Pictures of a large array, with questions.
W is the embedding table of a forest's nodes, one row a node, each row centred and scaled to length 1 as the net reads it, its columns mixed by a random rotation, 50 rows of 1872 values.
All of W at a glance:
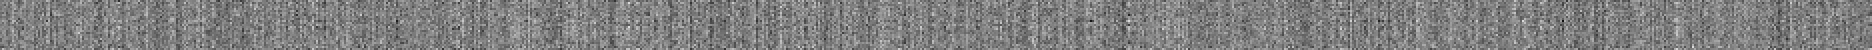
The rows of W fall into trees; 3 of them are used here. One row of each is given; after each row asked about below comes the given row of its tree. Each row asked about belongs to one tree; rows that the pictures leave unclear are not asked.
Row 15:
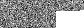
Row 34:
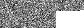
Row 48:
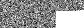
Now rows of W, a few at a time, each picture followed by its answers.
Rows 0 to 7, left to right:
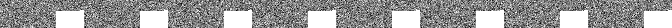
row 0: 34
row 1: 34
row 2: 48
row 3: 48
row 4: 34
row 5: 48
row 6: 48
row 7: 34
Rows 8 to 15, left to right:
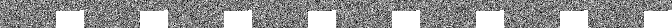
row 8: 15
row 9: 34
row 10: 48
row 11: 15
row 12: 34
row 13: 15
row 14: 15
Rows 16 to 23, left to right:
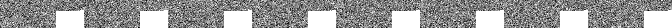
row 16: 48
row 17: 34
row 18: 34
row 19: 48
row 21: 48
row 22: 48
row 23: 34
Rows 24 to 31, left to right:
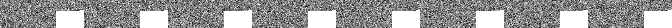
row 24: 15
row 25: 34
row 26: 48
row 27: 48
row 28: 48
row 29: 48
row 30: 48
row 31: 34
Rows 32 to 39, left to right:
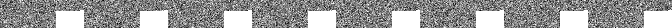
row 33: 48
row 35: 48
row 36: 48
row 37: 34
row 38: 15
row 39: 48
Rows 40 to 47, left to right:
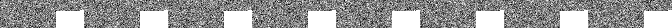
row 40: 15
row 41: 34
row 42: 34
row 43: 15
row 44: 48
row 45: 34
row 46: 34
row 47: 34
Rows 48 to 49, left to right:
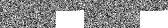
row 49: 48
